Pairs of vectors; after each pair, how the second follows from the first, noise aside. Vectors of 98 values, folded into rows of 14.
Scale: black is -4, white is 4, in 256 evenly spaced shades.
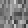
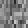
negated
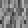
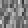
negated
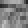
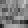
reversed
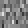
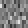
wrapped around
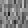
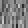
wrapped around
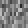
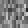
wrapped around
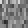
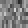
wrapped around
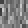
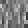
reversed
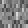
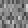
wrapped around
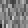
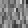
reversed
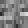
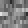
reversed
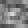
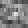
reversed
